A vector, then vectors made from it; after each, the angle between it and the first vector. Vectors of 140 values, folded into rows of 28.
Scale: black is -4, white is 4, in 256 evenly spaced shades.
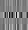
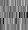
partly aligned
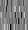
orthogonal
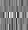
nearly opposite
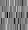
partly aligned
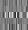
nearly opposite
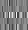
nearly opposite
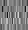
partly aligned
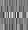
nearly opposite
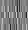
partly opposed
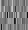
partly aligned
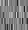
partly opposed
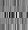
nearly parallel
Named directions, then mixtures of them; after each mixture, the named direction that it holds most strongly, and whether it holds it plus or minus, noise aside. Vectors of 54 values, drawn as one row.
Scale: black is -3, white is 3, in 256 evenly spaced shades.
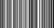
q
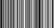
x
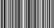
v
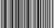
q, minus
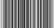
q, minus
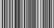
x, minus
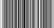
x, minus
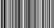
v, plus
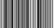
q, minus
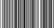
x, minus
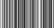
x, minus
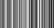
q, plus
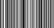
v, minus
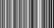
q, plus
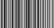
v, plus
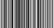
q, minus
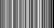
q, plus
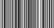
v, plus
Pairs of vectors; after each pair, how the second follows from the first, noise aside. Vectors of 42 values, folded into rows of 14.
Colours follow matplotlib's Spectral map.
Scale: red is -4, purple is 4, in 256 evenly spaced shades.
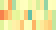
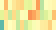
wrapped around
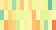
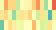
wrapped around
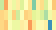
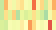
sign-scrambled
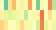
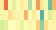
negated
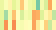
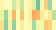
sign-scrambled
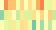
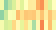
sign-scrambled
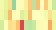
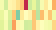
wrapped around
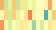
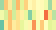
negated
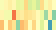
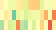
negated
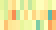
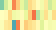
wrapped around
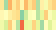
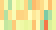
wrapped around
